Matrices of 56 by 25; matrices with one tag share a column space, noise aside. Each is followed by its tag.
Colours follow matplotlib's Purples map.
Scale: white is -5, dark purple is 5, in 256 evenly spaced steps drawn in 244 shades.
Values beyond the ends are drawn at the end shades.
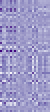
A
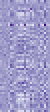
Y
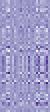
A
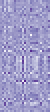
A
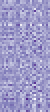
Y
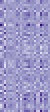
Y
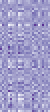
Y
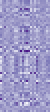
A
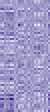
Y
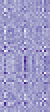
A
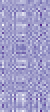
Y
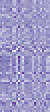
A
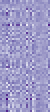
Y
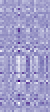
A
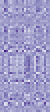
A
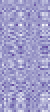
Y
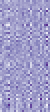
Y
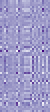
A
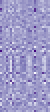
A
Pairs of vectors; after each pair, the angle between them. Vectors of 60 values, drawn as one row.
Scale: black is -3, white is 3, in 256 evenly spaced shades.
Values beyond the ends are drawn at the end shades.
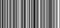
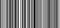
partly aligned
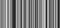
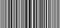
orthogonal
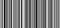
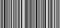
nearly parallel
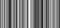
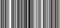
nearly opposite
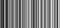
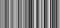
orthogonal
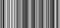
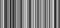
nearly opposite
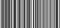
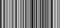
partly opposed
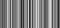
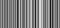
orthogonal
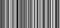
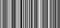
orthogonal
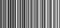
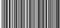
partly opposed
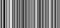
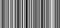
orthogonal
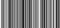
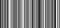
nearly opposite
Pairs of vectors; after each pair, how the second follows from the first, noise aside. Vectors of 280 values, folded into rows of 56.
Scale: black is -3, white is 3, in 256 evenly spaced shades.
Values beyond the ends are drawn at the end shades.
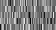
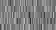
shrunk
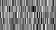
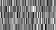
negated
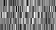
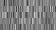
shrunk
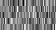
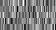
negated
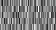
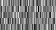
negated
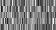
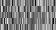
negated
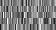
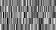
negated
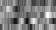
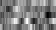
negated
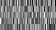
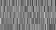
shrunk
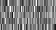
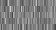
shrunk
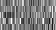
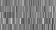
shrunk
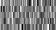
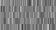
shrunk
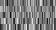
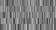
shrunk
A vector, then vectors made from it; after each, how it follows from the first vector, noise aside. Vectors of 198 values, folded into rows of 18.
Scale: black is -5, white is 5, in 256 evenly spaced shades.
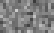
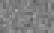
shrunk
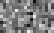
scaled up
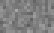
shrunk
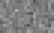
shrunk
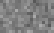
shrunk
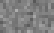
shrunk
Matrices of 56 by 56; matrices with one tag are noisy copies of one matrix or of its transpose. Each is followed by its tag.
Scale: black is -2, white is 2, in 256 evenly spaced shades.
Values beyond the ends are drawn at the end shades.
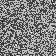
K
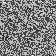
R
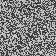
R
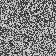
K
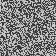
R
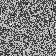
K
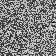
K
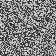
R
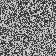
K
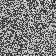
K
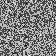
K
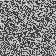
R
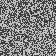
K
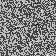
R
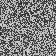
K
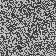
R
